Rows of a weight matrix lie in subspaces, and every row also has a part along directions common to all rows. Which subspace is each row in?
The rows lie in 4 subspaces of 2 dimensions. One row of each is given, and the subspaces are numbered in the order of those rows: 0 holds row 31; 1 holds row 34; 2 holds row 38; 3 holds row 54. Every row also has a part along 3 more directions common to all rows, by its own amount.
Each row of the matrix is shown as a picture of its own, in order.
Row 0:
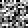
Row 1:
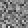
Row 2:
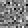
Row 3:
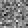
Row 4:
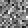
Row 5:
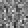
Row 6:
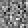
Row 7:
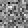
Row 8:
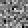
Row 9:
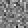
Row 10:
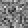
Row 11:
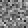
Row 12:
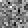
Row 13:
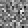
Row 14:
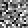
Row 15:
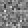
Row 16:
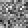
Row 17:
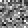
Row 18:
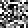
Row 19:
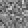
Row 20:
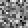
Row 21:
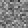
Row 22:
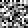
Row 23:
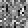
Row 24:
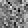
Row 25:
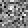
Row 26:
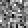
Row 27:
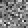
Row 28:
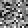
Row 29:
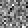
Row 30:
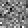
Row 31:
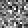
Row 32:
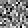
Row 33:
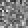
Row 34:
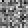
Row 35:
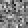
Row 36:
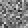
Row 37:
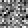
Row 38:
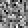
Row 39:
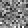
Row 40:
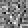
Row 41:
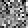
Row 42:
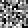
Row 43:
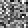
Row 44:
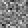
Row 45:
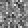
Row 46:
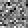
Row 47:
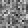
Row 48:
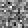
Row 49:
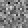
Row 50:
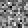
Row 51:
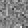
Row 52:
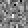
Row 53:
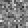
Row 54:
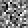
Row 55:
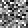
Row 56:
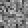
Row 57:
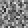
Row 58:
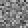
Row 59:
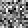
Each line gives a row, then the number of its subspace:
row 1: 3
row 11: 1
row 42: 0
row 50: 0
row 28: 1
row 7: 3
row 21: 3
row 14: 3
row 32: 1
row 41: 3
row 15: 0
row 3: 1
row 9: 2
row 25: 3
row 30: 1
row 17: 1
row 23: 0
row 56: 2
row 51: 0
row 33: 2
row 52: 2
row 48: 0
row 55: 3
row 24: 0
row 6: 3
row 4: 1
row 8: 0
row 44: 3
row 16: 2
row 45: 2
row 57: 3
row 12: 0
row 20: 2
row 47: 1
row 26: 2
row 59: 2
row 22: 1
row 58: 2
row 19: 3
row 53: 2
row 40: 3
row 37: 1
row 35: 2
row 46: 1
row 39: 1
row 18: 3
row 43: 3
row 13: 0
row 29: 1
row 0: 1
